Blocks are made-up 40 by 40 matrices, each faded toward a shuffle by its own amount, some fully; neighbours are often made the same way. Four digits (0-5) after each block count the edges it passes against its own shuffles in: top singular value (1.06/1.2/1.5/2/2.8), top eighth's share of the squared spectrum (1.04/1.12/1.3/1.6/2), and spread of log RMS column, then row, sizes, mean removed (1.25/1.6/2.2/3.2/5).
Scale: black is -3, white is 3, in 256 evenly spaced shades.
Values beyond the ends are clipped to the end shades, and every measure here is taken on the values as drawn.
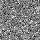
1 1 0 0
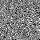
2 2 0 0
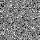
2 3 1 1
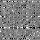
3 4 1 3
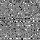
3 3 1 2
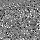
2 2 0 1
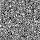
0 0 0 0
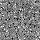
0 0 0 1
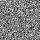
2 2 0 1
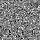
2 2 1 0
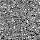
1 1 0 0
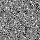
0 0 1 0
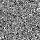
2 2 0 0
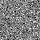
0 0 0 0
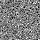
1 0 0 0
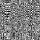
4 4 2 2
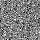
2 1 0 0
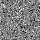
0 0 0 0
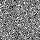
0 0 0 0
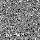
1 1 0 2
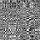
4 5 3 3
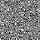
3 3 1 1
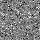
0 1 0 0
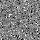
1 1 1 0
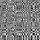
4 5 3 3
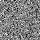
0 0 0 0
